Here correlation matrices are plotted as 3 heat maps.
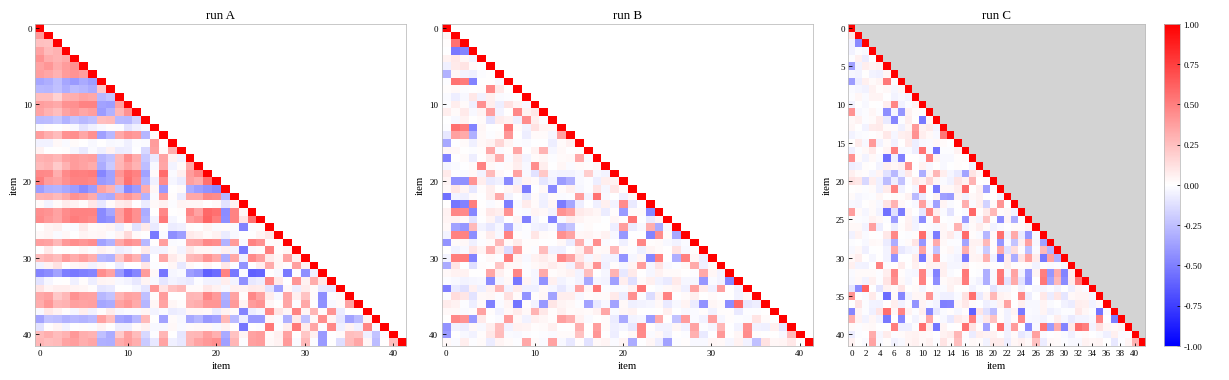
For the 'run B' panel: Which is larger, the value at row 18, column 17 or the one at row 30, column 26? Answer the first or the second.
the first
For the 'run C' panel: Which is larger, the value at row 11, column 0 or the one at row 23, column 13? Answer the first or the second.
the first
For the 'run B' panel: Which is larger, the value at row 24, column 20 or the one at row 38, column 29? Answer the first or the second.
the second
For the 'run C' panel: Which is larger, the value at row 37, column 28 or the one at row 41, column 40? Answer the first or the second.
the second
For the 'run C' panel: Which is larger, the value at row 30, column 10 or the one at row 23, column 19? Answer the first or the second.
the second
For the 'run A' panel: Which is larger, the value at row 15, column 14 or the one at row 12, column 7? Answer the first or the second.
the second
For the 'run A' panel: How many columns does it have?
42
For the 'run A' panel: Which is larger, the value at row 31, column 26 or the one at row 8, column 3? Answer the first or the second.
the first
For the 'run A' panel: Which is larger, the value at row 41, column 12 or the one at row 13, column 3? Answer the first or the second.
the second
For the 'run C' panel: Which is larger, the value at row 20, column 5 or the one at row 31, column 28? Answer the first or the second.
the second
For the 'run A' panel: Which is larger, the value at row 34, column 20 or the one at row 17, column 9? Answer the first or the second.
the second
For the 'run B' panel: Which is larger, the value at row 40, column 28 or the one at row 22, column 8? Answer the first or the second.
the first
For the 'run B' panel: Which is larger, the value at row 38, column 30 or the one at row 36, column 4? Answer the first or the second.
the first
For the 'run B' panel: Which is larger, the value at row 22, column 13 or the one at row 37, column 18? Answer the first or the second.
the second
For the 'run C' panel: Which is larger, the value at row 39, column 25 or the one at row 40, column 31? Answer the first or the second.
the second
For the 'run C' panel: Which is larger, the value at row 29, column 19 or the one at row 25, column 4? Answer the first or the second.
the second
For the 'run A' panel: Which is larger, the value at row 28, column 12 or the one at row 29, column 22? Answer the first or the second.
the second
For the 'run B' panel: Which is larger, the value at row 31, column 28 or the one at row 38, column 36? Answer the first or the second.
the first
